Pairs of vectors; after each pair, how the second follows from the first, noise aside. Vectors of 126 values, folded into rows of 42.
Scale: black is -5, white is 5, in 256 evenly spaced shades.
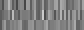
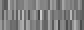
reversed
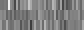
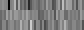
negated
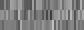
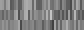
negated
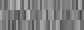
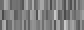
reversed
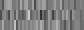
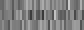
reversed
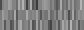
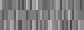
negated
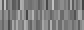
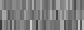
reversed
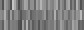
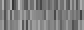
negated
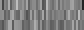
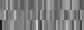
reversed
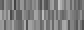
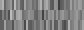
negated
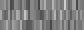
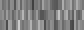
reversed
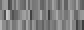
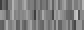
reversed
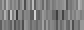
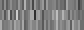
negated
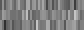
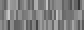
reversed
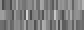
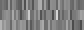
reversed
